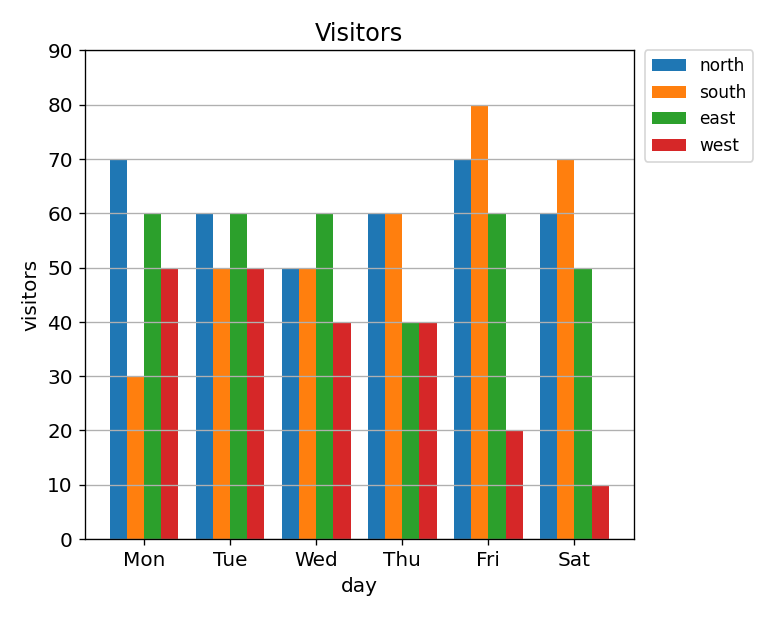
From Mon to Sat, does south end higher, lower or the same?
higher
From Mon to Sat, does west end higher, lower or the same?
lower
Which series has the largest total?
north
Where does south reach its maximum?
Fri
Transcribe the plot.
Title: Visitors
x-axis: day, ticks Mon Tue Wed Thu Fri Sat
y-axis: visitors, ticks 0 10 20 30 40 50 60 70 80 90
Legend: north, south, east, west
Values:
north: 70 60 50 60 70 60
south: 30 50 50 60 80 70
east: 60 60 60 40 60 50
west: 50 50 40 40 20 10
